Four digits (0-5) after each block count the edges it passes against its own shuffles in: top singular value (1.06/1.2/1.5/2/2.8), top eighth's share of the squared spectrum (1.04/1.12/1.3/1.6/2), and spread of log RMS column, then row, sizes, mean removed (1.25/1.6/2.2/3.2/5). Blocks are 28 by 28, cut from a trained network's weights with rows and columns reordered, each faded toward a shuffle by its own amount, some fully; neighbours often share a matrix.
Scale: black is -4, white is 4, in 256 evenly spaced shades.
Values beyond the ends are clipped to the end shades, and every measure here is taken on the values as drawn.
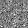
0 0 0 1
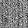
2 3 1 2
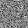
1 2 0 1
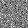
0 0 0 0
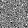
0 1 0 0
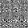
2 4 0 2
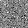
0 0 0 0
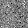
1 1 0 0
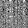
3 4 1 2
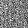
1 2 0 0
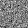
0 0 0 0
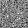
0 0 0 0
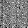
2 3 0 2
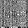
3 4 0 2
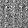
2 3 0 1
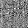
2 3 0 2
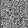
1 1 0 0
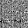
2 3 0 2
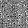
1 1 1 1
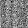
2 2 0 0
